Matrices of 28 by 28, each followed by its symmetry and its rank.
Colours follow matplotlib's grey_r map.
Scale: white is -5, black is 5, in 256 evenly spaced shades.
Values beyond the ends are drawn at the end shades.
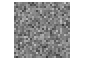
neither, full rank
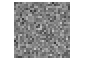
symmetric, full rank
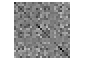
symmetric, rank five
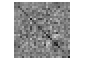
symmetric, rank five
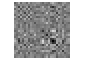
symmetric, rank three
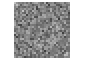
symmetric, full rank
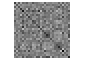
symmetric, rank five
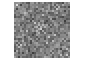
symmetric, full rank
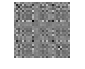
symmetric, rank three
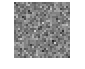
symmetric, full rank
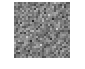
symmetric, full rank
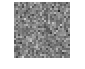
neither, full rank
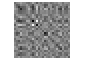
symmetric, rank three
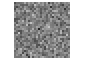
neither, full rank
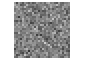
neither, full rank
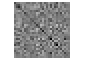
symmetric, rank five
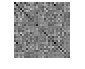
symmetric, rank five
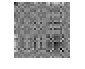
symmetric, rank three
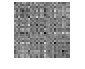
symmetric, rank three
